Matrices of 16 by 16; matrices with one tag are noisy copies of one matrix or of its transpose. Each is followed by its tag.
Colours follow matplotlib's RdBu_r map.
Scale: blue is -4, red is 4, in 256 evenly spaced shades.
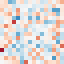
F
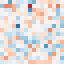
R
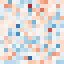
R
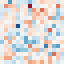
R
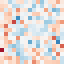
F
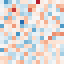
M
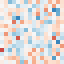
F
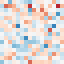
R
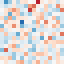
M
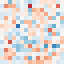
R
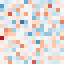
M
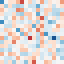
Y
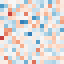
M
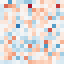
R
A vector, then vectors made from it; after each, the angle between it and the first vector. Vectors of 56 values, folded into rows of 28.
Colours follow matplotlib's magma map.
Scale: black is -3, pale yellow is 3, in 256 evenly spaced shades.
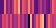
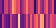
partly aligned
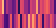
partly opposed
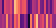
partly aligned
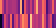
orthogonal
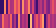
nearly parallel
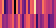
partly opposed
